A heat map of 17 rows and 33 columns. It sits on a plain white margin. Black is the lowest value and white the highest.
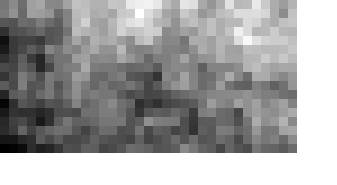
The halves do not mirror each other. There are no lone odd cells. Values rise toward the top right. The values follow a bell shape. The ninth with the lowest average is the bottom left. On average the colour sits 50% of the way up the scale. The field is mottled with small blotches.
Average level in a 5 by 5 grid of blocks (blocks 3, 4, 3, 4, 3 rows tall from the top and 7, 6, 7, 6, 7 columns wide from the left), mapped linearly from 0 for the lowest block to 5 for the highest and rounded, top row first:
24545 / 13345 / 12233 / 02123 / 01112
